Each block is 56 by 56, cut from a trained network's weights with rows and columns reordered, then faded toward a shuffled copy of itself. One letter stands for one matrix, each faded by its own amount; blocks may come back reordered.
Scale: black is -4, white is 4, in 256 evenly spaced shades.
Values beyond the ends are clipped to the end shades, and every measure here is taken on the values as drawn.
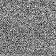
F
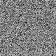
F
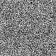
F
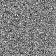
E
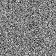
E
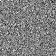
E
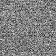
F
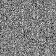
E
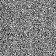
E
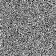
E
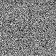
F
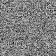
F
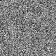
E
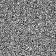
E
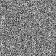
E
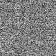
F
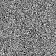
E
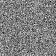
E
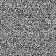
F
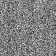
E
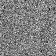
E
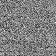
F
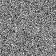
E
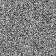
E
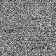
F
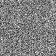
E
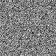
F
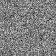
F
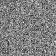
E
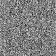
E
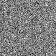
E
